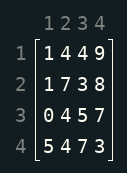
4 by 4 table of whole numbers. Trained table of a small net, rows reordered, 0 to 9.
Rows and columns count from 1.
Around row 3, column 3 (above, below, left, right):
3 7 4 7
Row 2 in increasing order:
1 3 7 8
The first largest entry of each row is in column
4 4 4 3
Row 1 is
1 4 4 9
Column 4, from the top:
9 8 7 3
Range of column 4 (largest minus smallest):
6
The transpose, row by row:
1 1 0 5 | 4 7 4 4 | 4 3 5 7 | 9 8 7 3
